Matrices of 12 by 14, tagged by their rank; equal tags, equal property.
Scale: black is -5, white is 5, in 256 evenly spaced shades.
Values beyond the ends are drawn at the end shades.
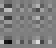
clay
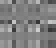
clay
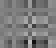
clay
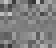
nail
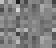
nail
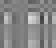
clay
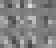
nail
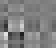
clay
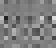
nail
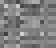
nail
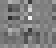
nail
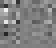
nail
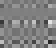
clay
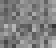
nail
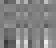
clay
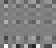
clay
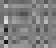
nail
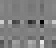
clay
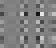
clay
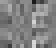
nail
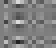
clay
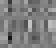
nail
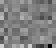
nail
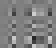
clay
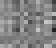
nail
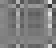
clay
